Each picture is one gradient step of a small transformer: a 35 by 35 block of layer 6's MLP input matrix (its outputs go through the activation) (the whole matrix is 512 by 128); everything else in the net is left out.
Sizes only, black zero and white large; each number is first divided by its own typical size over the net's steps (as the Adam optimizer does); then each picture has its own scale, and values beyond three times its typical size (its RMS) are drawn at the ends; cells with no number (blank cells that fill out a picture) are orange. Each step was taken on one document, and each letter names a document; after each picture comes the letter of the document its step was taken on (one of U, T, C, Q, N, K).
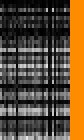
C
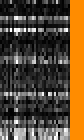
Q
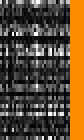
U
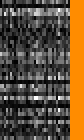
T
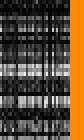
C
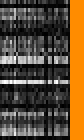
Q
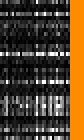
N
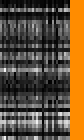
C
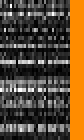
Q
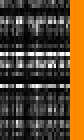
U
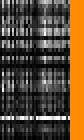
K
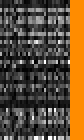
T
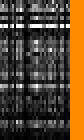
U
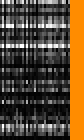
K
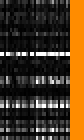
N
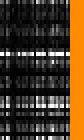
N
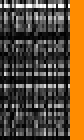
K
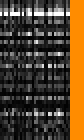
T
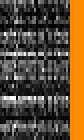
Q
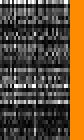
Q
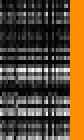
C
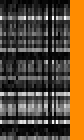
C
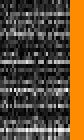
Q
